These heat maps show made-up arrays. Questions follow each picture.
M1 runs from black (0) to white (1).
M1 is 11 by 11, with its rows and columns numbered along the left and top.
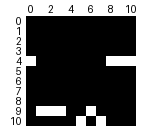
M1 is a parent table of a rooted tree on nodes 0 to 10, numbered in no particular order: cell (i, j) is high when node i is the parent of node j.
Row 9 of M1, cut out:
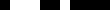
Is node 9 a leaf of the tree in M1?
no
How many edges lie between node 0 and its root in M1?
1
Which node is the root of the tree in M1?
4
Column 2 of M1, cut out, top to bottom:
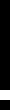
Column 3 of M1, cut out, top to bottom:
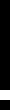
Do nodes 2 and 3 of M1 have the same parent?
yes
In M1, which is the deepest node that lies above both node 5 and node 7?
10
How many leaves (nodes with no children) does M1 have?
8
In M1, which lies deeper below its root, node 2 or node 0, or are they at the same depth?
node 2
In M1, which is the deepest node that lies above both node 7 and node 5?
10
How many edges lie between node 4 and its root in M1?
0
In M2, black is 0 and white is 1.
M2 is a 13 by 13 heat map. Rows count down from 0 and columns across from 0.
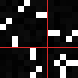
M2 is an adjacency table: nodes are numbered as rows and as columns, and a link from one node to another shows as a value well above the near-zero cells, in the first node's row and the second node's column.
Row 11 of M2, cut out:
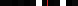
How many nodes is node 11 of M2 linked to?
2
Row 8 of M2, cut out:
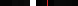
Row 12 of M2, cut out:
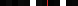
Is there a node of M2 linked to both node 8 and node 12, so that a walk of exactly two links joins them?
yes
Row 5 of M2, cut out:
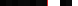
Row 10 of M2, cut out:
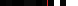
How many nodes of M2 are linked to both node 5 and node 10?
2
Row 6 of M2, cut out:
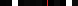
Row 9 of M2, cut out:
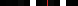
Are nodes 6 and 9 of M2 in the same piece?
yes
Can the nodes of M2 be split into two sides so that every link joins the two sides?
yes
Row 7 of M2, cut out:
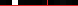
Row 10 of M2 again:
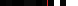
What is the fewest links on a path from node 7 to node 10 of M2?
4
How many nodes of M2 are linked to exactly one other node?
6
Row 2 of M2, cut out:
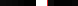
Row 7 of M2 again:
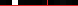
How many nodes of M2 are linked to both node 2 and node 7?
0
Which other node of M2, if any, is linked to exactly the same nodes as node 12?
node 9
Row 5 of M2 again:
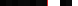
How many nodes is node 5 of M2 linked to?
3
